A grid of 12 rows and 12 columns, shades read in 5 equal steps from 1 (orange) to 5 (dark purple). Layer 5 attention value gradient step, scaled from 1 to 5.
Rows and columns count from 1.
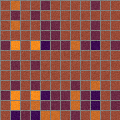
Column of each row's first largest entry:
5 2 5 5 5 1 2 1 2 5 10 2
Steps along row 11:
down up down up same same down up up down up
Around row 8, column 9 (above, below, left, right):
3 3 3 3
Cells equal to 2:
10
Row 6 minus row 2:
0 -1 0 -1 0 0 0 0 0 0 0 0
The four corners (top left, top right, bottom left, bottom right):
3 3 3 3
